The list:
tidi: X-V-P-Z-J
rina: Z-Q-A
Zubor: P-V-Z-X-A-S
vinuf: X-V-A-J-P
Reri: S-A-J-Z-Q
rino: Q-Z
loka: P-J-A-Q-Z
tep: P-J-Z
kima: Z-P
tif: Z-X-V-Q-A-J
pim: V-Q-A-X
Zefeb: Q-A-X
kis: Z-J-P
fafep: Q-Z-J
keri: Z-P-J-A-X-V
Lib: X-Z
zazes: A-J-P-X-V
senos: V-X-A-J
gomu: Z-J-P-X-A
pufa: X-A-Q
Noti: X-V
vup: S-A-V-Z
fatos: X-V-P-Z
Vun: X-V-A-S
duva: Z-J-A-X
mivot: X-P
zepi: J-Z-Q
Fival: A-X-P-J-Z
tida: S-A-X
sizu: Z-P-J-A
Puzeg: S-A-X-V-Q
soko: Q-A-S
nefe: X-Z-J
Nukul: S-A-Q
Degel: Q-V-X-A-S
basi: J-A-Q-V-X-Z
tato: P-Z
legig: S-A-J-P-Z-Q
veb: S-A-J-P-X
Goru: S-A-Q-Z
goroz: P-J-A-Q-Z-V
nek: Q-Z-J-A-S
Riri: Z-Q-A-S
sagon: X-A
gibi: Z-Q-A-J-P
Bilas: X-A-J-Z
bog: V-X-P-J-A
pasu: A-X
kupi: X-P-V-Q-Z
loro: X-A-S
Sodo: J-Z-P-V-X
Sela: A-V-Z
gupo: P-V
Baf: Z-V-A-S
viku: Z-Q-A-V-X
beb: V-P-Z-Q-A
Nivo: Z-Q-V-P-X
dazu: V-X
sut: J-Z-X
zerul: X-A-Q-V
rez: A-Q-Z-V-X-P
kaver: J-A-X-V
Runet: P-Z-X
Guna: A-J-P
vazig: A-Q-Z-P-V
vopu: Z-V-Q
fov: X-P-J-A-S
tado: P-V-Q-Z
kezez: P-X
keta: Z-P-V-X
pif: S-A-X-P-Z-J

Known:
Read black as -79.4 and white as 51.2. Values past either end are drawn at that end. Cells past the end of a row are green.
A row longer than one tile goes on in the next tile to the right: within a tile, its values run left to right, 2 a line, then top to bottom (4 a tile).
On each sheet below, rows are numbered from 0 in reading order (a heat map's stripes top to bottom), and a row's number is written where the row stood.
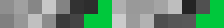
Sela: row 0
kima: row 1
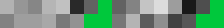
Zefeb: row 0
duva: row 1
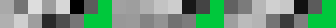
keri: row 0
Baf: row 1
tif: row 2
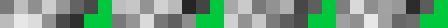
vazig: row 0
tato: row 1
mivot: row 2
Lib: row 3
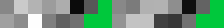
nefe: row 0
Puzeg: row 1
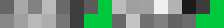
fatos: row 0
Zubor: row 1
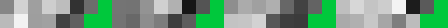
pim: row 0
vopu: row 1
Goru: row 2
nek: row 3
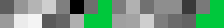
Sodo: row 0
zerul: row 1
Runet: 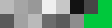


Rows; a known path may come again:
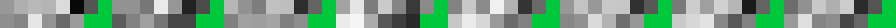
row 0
fafep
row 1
tado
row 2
Zefeb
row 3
beb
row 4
bog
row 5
rino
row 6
senos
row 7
viku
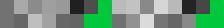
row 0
Noti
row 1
tato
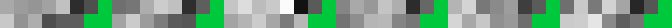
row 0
kima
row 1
Nivo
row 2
nek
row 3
vinuf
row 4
loro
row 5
dazu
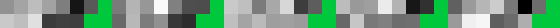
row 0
Reri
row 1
loka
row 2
soko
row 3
Zubor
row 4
Sodo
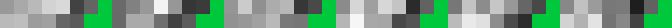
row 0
gibi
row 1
zazes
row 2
Vun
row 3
pim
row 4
vazig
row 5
Bilas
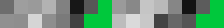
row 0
tidi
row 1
pif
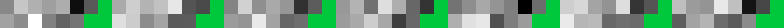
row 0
nefe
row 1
Riri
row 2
Lib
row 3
pasu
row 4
kaver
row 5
fov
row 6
Runet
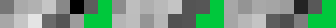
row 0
sut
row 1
rina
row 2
tida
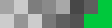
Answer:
mivot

